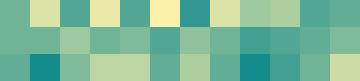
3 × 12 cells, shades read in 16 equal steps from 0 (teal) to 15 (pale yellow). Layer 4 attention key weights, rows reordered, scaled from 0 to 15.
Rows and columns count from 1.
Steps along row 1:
up down up down up down up down up down up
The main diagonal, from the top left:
6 6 7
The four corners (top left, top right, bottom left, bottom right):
6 5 5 12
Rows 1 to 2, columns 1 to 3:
6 13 4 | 6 6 9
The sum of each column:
17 19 20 31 22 24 20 24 12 17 15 24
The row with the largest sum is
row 1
